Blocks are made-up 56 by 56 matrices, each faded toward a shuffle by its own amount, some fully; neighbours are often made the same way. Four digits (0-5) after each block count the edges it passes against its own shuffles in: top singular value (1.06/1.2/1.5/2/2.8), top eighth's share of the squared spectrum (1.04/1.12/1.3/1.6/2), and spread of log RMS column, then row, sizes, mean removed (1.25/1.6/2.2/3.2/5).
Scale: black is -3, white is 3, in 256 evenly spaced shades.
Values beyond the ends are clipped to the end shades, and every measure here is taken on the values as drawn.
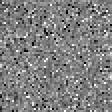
1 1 0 0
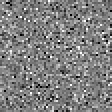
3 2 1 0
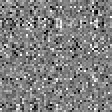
4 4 2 2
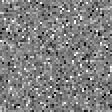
0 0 0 0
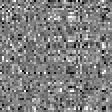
4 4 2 3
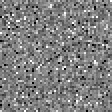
2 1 0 0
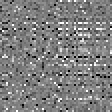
4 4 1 2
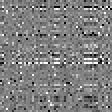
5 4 2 3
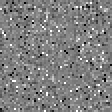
1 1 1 0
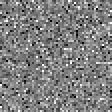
1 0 0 0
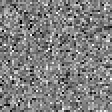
2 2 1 0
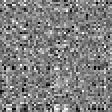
4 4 2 2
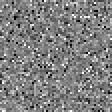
0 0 0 0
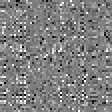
4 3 2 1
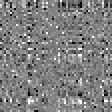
4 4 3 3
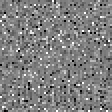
3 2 0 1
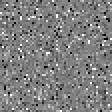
3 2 0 0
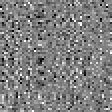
4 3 2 2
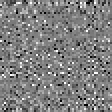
4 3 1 2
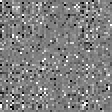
4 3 2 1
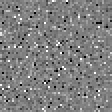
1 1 0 0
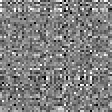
4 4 2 3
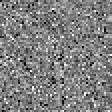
3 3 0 1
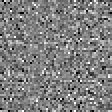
3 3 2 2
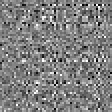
4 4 2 3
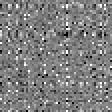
4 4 2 2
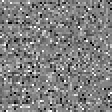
3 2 0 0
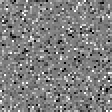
0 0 0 0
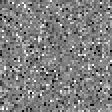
2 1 0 0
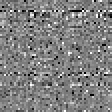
4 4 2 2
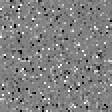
0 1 0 0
